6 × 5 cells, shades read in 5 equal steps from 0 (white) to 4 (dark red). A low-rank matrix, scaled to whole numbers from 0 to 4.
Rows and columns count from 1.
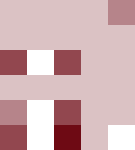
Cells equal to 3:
4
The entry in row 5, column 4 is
1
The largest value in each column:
3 1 4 1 2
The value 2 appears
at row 1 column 5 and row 5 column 1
